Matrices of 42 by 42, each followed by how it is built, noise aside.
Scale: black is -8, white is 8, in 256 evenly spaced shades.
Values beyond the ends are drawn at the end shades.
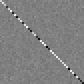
diagonal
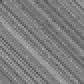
Toeplitz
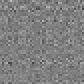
low rank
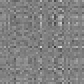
low rank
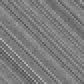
Toeplitz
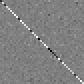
diagonal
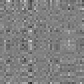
low rank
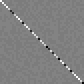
diagonal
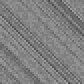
Toeplitz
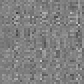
low rank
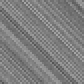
Toeplitz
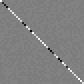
diagonal
